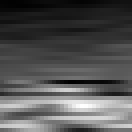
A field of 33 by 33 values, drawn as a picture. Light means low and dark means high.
A horizontal seam about 60% of the way down splits the table, and the top part is calmer. On average the colour sits 70% of the way up the scale. Streaks run across, left to right. The field climbs toward the top.
